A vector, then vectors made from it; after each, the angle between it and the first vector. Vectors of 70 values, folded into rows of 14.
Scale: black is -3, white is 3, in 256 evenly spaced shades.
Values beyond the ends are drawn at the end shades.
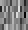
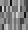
nearly parallel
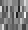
nearly opposite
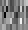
partly opposed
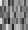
partly aligned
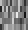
nearly parallel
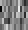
nearly parallel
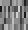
nearly parallel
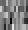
orthogonal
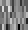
orthogonal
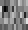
orthogonal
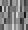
nearly parallel
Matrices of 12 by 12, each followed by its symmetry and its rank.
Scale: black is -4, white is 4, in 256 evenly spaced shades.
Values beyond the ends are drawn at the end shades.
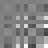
symmetric, rank one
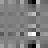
neither, rank one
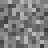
neither, full rank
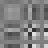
symmetric, rank one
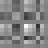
symmetric, rank one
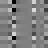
neither, rank one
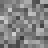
neither, full rank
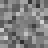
antisymmetric, full rank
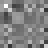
symmetric, rank two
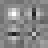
symmetric, rank two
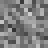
antisymmetric, full rank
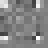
symmetric, rank two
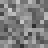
neither, full rank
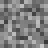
antisymmetric, full rank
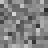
neither, full rank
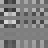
neither, rank one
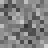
symmetric, full rank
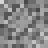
symmetric, full rank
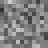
antisymmetric, full rank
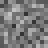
symmetric, full rank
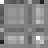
symmetric, rank two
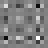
symmetric, rank one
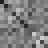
symmetric, full rank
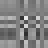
neither, rank one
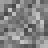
symmetric, full rank
